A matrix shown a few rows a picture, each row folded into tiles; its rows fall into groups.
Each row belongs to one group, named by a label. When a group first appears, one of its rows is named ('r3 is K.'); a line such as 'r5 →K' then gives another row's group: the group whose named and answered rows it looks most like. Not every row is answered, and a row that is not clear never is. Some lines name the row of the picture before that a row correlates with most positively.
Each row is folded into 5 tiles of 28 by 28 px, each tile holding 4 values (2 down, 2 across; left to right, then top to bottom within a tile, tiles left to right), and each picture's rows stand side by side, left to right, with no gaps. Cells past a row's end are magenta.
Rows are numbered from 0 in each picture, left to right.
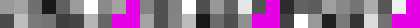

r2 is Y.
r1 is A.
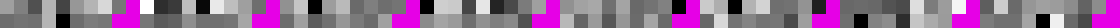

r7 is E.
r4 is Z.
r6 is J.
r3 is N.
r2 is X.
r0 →A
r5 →X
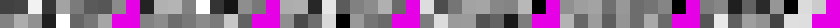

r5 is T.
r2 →A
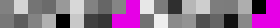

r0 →E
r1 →X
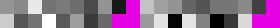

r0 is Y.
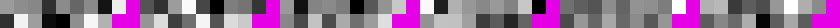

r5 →A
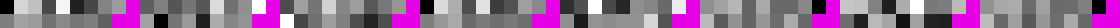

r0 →N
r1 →J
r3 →N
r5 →Z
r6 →E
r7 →Z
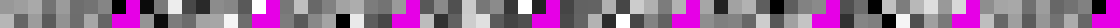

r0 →Z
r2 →E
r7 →Z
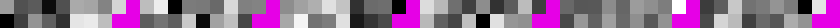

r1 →A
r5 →Y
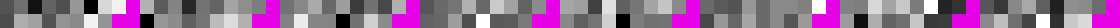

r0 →T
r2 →Y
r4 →A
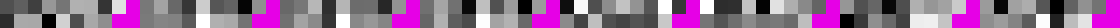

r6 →J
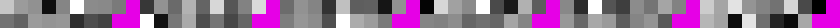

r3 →N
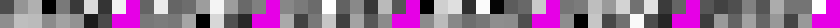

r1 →E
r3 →N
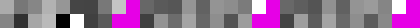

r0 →E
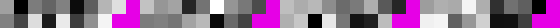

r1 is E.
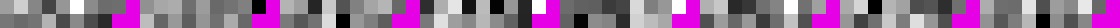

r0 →E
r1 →Z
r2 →A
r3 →N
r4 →J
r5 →A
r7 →A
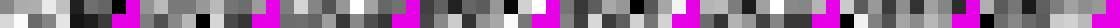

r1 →E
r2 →E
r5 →E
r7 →J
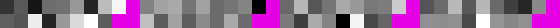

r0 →T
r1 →Z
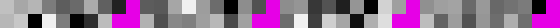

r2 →T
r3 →Z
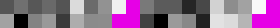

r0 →J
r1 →J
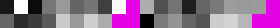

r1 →J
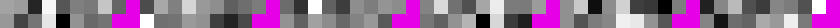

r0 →A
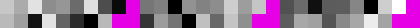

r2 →T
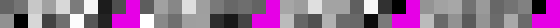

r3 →Z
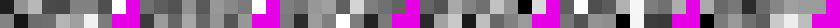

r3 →Y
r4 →E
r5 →J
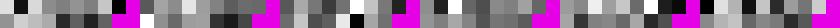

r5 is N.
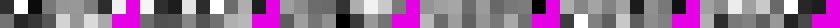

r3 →Z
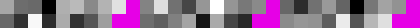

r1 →E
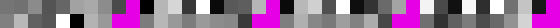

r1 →N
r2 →N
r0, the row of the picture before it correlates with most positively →2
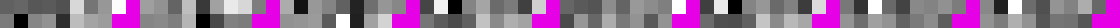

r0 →J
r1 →A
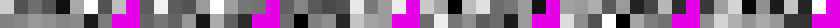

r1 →E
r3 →X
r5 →N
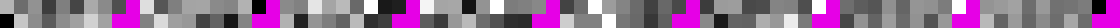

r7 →Z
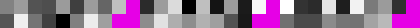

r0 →Y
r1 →N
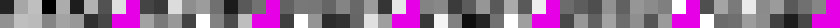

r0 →N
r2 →Y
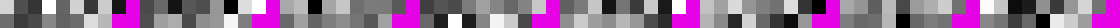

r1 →T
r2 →X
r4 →N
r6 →A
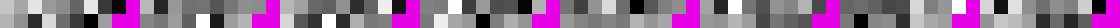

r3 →Y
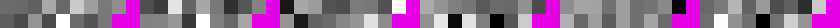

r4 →Z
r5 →Y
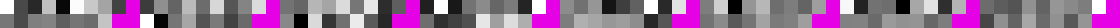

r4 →N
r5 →X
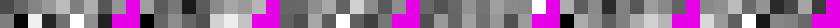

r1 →J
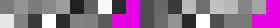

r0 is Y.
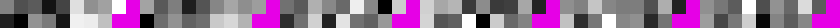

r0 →J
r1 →J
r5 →A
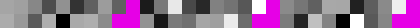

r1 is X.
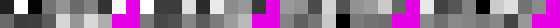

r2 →A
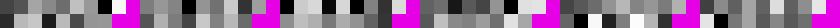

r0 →Y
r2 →N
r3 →T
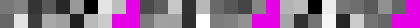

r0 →T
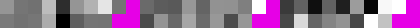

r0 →A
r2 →T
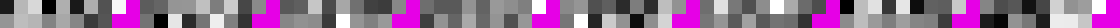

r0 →N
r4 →T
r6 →N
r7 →J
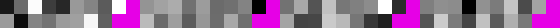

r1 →Z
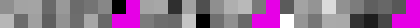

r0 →Z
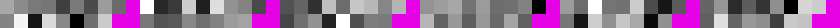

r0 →T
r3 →Z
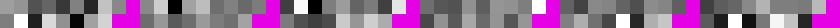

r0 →T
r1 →X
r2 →X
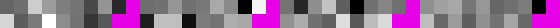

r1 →Y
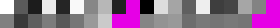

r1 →N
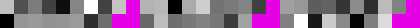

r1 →X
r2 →T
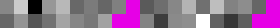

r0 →X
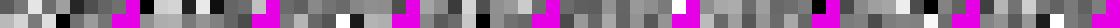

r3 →A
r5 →Z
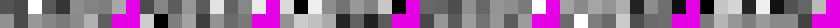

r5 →N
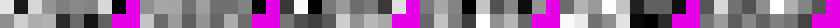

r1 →Z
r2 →X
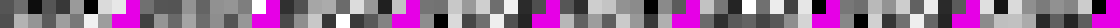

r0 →T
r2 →Y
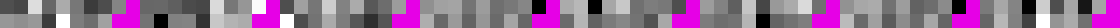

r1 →J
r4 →X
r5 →A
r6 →Z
